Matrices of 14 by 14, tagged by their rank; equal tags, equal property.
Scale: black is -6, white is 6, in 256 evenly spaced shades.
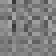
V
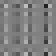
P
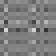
P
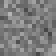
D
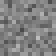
D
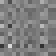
V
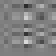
P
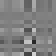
P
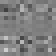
V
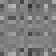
V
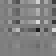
P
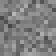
D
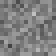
D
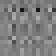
V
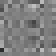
V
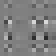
P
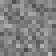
D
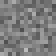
D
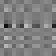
P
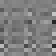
V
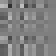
P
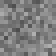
D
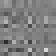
V
